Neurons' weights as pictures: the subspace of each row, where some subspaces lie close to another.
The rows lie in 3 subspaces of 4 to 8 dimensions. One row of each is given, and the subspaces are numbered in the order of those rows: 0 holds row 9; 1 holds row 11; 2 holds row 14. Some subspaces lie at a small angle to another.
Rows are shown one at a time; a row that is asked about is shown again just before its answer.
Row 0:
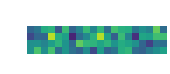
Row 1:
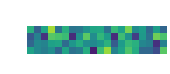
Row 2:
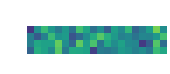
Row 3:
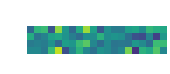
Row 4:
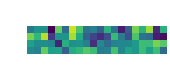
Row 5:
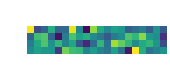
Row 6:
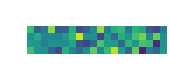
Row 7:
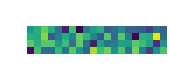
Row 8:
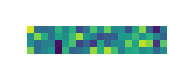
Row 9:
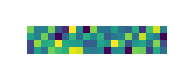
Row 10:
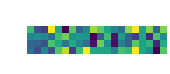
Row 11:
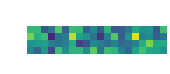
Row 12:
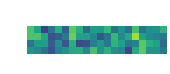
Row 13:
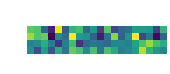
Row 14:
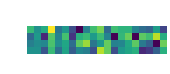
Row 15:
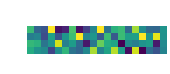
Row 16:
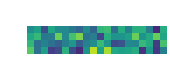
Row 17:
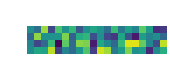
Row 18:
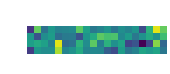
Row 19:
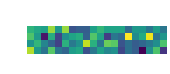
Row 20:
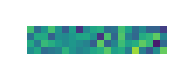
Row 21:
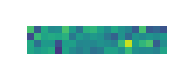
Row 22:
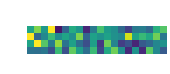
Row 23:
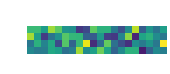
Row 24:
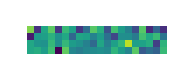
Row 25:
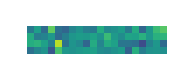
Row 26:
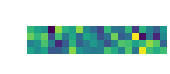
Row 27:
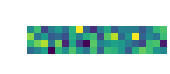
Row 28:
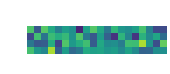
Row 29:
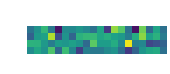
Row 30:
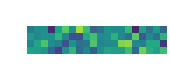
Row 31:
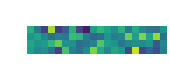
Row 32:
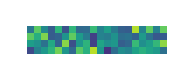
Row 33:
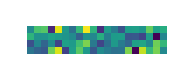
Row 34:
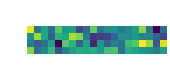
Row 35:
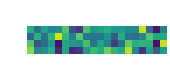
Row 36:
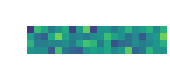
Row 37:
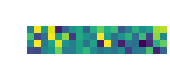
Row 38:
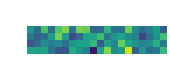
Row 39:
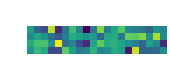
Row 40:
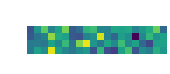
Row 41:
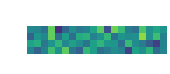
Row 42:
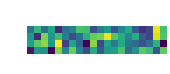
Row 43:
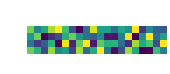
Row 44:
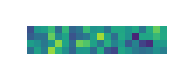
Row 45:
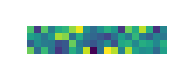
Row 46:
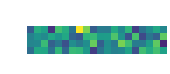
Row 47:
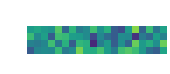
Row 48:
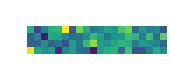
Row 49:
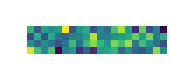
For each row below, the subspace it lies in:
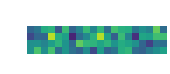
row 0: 1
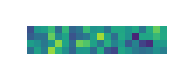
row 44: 1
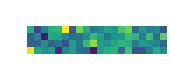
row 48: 2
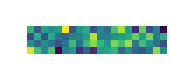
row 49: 2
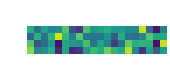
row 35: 0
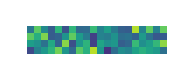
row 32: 2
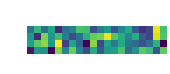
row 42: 2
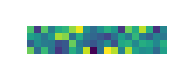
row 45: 2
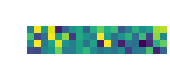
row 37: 2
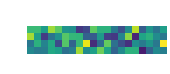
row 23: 2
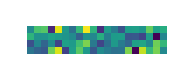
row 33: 0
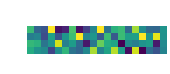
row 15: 1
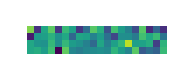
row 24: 0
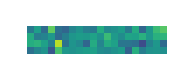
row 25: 1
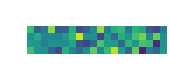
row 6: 1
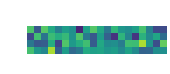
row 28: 1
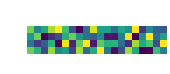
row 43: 2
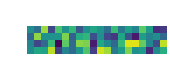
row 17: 2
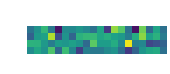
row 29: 2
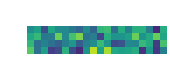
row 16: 0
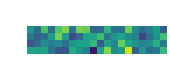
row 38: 2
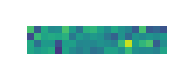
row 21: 0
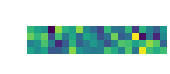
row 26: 1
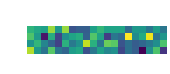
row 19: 2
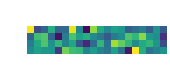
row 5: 0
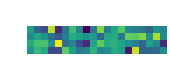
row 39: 0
